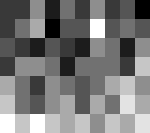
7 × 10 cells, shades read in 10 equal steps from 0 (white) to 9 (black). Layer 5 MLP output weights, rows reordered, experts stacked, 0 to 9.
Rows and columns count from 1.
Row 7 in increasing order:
0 0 1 2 2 2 2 3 3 4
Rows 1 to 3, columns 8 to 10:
7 6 9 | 6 5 6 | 5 8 4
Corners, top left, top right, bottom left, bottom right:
7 9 0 1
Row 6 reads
2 5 6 4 3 6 3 5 1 3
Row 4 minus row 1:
0 -3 0 -3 3 -2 1 -2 1 -7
